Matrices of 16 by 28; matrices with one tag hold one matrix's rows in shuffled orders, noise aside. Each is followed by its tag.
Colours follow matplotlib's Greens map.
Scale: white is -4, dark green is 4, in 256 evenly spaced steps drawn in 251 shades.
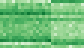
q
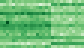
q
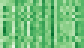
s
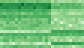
q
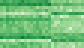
q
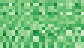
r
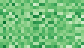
r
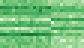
q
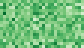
r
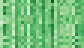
s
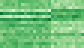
q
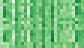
s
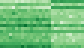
q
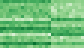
q
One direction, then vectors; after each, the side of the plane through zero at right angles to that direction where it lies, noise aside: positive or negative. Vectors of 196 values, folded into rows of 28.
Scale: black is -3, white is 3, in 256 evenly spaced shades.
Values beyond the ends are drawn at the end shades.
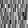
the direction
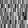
positive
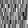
positive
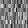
negative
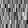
negative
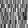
positive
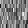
negative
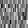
positive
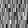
negative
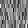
positive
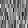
positive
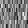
negative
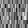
negative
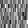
positive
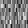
negative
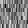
negative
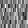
positive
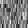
negative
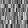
negative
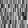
positive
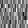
positive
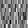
positive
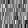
negative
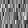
negative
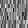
positive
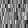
negative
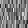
negative
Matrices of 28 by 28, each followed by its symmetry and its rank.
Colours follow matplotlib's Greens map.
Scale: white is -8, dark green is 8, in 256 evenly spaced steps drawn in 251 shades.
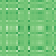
neither, rank one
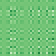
symmetric, rank one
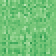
neither, rank five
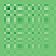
symmetric, rank one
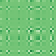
symmetric, rank one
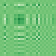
symmetric, rank one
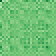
symmetric, rank three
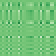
neither, rank one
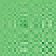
symmetric, rank three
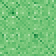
symmetric, rank five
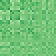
symmetric, rank three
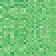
neither, rank five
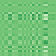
neither, rank one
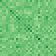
symmetric, rank five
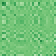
symmetric, rank three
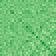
symmetric, rank five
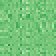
neither, rank five
